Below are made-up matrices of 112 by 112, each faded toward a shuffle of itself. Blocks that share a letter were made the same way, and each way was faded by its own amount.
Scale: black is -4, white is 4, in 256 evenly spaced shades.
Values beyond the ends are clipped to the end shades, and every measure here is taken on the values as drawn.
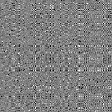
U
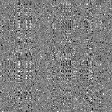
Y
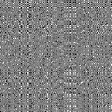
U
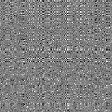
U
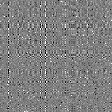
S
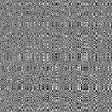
S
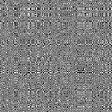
U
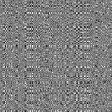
U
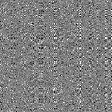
Y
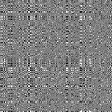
S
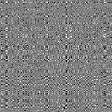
S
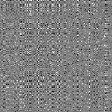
S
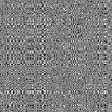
U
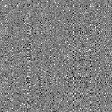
Y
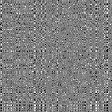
S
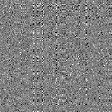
Y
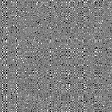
S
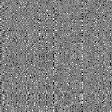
Y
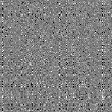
Y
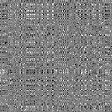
U
